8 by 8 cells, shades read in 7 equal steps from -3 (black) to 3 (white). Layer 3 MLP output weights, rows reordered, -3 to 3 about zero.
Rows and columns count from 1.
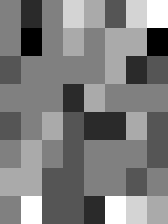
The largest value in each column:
1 3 1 2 1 3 2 3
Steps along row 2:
down up up down up same down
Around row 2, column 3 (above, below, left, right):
0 0 -3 1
